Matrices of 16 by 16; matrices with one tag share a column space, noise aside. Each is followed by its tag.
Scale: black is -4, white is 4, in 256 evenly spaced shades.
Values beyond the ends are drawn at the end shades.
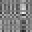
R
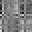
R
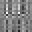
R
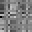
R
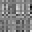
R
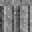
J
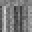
J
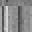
J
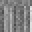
J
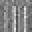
J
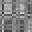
R
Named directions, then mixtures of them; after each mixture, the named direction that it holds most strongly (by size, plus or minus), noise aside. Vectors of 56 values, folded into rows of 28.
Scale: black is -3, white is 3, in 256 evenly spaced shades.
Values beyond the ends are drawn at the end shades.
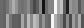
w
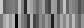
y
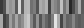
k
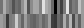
w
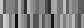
y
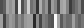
k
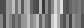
w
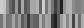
w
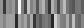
y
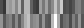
k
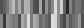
w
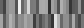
k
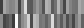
y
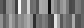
k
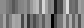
w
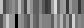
y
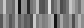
k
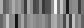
w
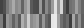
w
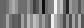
w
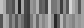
k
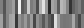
k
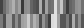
w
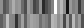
w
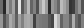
k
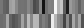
w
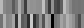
y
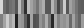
y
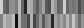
y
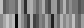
y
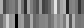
y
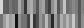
y
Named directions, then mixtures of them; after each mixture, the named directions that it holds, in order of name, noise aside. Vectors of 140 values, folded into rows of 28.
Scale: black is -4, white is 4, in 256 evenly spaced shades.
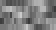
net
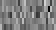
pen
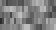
net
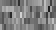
net, pen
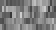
net, pen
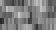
net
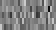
pen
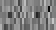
pen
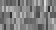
net, pen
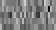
pen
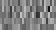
pen
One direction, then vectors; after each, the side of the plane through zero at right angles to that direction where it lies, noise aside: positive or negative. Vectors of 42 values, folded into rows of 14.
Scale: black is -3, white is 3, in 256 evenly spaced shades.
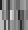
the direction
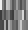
negative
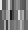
negative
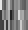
negative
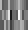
negative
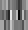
positive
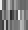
negative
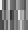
negative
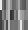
negative
